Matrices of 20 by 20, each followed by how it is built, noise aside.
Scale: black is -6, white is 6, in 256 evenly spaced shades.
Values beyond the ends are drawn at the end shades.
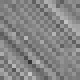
Toeplitz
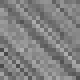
Toeplitz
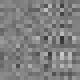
low rank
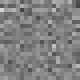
low rank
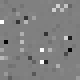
sparse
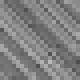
Toeplitz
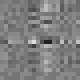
low rank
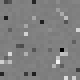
sparse
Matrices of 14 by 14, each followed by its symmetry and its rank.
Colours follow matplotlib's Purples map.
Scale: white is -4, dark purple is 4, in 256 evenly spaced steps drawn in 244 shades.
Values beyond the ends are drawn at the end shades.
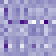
neither, rank two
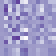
neither, rank two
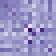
symmetric, rank three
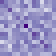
symmetric, rank three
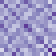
symmetric, rank three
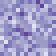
antisymmetric, full rank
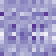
neither, rank two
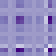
symmetric, rank one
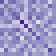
symmetric, rank three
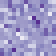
antisymmetric, full rank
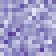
antisymmetric, full rank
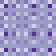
symmetric, rank one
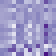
neither, rank two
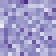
antisymmetric, full rank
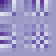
symmetric, rank one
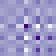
symmetric, rank one
